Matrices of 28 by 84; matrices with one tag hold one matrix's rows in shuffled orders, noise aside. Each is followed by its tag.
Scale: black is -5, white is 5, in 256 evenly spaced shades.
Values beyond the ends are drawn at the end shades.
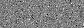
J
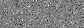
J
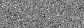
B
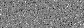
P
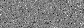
P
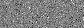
J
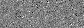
J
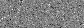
B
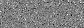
P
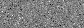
B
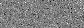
P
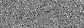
P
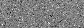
B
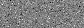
B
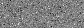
B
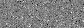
J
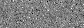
J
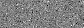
J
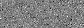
P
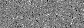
J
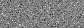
B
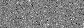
J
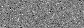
B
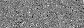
J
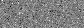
B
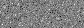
B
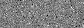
J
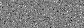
P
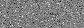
B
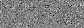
P
